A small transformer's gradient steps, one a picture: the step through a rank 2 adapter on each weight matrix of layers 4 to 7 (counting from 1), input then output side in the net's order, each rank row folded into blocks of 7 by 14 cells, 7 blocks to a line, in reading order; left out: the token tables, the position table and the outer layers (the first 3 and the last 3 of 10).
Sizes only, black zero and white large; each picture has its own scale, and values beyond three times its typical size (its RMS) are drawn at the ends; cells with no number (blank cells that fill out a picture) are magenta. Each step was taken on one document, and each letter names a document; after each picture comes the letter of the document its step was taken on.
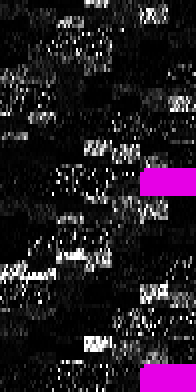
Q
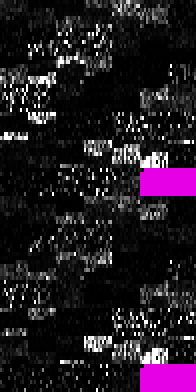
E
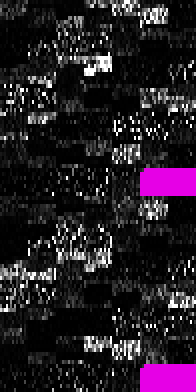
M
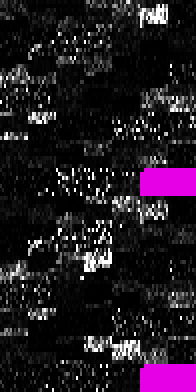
E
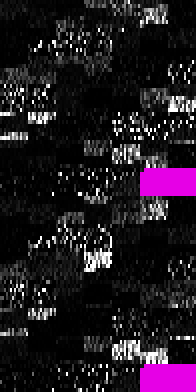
M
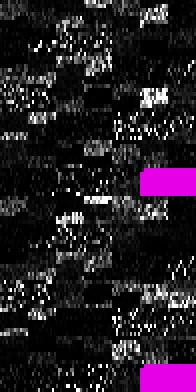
M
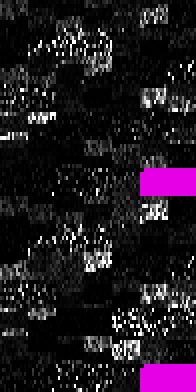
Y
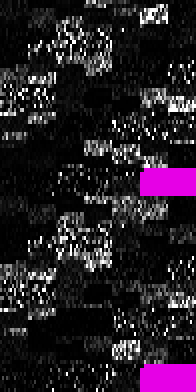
M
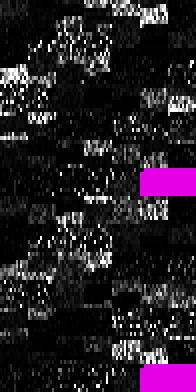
M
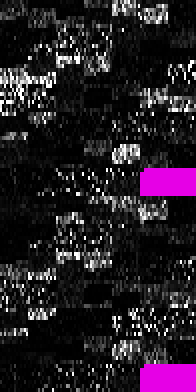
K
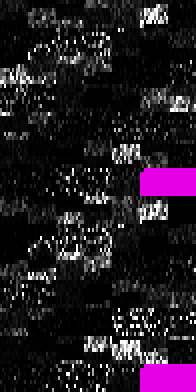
Q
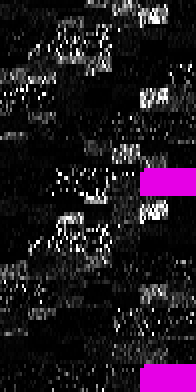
Q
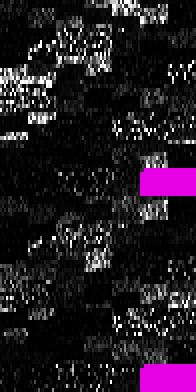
K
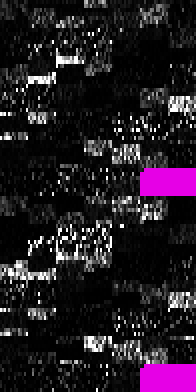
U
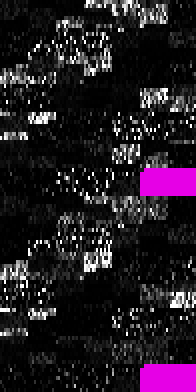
Q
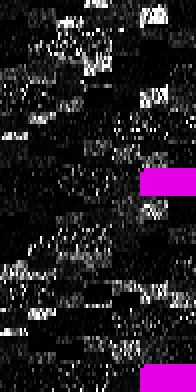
U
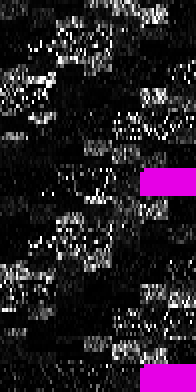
K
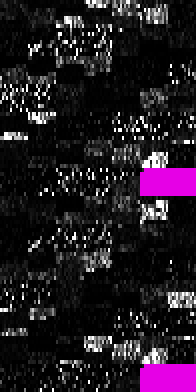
E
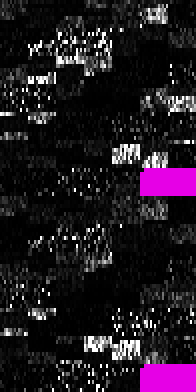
E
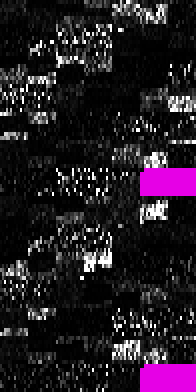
E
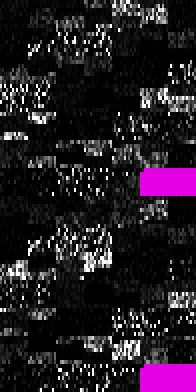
E
